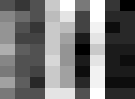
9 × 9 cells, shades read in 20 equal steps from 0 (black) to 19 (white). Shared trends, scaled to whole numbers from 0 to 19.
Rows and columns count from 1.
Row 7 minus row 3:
-2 0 1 0 -2 -4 0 1 -1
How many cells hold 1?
5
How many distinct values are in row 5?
7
